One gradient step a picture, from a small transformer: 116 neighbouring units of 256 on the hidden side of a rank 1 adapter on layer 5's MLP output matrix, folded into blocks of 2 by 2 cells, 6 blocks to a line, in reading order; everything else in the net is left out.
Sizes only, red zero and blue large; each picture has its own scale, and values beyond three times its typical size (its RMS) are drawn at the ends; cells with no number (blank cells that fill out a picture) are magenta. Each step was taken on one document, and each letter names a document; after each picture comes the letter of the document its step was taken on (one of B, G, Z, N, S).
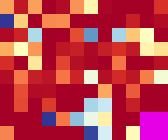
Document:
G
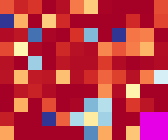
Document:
G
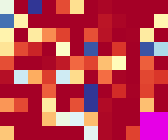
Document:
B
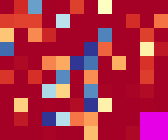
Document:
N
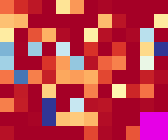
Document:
B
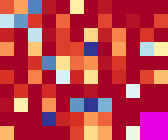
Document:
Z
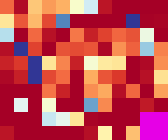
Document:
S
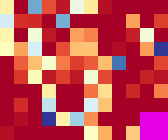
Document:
S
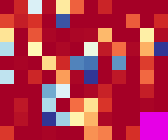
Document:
N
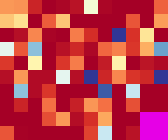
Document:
G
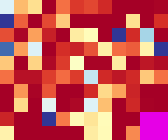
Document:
G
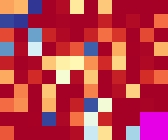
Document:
Z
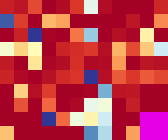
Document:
G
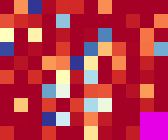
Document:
N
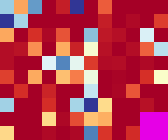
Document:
Z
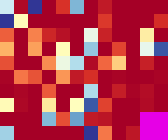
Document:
B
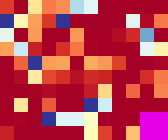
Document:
S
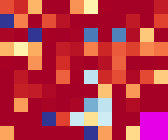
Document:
G
